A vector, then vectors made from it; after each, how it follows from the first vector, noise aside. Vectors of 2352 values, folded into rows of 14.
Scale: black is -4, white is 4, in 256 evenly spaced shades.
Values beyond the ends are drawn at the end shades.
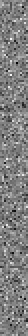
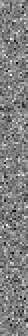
copied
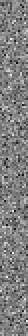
sign-scrambled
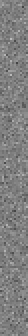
shrunk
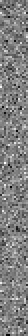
wrapped around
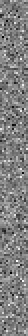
reversed
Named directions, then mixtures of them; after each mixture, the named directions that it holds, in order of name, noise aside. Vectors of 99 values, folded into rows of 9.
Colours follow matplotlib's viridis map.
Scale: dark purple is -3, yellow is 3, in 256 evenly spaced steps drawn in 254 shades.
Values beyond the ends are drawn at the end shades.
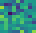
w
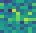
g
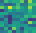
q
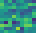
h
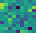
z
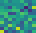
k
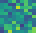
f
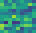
h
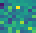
f, g, z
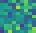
f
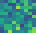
f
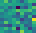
f, h, z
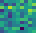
g, q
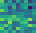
h, q, w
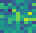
g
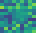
f, q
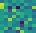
g, k, z
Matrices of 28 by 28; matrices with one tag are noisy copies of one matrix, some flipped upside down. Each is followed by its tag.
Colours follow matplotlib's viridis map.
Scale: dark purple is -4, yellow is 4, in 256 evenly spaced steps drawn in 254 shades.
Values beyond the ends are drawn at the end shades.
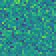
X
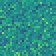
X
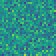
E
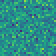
E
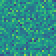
E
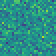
X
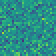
X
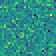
E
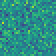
X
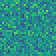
X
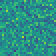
E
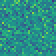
X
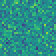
X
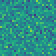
E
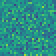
E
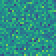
E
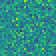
E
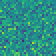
X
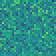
X
